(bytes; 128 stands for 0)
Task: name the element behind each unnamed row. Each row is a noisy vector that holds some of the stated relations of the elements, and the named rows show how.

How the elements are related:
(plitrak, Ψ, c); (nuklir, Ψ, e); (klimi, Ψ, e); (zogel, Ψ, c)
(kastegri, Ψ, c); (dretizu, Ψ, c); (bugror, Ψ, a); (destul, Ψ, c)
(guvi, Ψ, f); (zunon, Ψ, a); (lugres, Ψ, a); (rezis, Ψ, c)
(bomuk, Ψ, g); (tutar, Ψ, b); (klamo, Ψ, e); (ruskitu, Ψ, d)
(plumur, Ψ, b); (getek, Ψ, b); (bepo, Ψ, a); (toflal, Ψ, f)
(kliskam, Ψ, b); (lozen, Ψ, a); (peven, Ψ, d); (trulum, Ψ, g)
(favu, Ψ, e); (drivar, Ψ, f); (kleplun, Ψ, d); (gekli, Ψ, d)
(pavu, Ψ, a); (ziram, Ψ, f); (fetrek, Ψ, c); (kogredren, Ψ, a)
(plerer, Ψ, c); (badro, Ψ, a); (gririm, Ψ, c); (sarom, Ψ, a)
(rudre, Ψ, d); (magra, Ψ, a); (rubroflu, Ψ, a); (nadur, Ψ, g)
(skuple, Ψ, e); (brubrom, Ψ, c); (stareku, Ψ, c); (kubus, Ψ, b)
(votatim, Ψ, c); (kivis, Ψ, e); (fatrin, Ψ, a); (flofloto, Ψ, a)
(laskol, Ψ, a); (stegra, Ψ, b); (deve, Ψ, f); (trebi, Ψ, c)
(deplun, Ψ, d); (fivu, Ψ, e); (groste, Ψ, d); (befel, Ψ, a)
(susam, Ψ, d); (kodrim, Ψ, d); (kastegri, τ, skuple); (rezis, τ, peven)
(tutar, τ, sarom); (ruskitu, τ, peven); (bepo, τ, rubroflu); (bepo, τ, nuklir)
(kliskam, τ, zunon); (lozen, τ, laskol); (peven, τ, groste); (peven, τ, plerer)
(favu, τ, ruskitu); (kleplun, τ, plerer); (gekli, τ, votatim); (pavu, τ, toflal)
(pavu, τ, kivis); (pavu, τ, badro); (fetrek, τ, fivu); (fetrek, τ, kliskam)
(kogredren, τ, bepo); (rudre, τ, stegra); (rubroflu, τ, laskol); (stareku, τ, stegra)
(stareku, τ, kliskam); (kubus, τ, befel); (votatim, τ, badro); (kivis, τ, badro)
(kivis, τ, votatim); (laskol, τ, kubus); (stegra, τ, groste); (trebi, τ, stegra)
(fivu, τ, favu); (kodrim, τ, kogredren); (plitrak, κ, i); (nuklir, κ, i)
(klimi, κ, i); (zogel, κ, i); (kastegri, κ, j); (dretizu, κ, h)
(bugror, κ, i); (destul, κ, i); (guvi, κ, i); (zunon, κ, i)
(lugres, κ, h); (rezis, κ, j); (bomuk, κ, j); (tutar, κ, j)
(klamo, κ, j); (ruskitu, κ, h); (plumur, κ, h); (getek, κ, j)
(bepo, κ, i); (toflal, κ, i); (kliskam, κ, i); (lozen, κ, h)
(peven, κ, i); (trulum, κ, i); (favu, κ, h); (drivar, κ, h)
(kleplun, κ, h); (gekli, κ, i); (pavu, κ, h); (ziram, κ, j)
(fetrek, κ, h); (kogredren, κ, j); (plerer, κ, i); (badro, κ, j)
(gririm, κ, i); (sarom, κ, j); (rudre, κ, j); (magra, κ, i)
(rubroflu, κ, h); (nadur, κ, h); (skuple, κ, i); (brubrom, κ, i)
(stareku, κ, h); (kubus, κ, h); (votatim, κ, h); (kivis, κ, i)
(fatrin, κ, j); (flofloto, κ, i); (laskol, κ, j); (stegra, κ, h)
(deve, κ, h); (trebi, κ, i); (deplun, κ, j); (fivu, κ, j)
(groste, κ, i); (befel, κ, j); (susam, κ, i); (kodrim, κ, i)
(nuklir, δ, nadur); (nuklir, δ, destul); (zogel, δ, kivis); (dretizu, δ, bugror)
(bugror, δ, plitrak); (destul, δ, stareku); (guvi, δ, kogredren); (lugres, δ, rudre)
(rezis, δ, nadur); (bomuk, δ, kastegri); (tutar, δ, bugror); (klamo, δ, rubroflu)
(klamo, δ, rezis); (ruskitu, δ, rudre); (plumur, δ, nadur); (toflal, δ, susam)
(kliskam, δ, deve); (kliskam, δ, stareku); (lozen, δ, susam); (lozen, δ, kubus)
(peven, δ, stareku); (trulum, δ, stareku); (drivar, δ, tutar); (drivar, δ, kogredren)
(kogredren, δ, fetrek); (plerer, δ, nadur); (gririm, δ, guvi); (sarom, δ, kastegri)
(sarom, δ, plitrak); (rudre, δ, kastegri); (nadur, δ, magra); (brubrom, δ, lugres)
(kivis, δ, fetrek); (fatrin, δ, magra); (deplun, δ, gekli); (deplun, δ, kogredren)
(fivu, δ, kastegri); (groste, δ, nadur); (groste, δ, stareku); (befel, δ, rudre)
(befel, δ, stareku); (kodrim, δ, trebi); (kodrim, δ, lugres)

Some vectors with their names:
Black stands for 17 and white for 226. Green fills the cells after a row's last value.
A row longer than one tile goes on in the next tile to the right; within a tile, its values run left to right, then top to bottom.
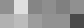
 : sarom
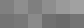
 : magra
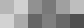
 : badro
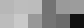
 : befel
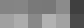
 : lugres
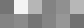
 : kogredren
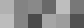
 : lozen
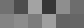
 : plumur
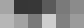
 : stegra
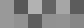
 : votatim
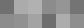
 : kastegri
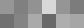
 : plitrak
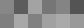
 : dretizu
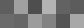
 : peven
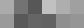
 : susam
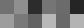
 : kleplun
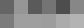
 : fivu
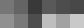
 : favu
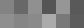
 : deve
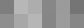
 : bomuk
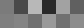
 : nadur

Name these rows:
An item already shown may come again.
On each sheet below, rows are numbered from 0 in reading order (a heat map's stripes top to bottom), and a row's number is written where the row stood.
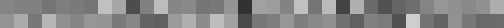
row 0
drivar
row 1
fatrin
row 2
lugres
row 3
guvi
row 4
rezis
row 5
magra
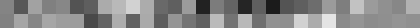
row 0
dretizu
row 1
kodrim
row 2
kleplun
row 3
fetrek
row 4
tutar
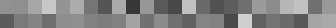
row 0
gekli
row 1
nadur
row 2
rezis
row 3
kivis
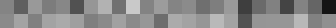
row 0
dretizu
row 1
bugror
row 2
lugres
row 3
ruskitu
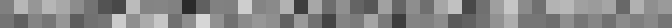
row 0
bepo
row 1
trebi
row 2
kliskam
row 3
rubroflu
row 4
groste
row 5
klamo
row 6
toflal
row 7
flofloto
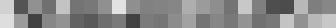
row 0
kubus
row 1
nuklir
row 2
deplun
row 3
trebi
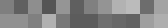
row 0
deve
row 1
kivis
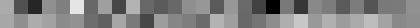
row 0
zunon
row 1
peven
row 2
pavu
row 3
stareku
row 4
rudre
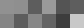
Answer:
plerer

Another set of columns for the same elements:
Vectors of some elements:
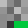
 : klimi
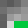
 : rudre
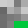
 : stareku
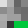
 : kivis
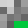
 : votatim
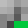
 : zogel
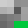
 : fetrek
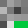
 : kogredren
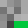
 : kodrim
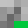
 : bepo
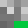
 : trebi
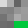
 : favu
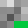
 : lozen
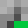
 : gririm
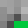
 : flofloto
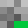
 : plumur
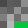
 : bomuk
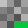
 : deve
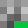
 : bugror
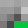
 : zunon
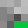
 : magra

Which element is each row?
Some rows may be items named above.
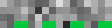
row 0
kleplun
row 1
klamo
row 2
kivis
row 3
kliskam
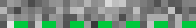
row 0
kogredren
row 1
sarom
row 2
susam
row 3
groste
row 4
kubus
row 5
fivu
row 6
deplun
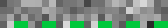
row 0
befel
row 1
plumur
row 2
tutar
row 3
sarom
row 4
nadur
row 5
kivis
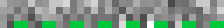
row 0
gekli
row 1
peven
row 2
pavu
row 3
pavu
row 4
fatrin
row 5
rezis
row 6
sarom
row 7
stareku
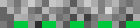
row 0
ruskitu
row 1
nuklir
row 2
deve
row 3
stegra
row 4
toflal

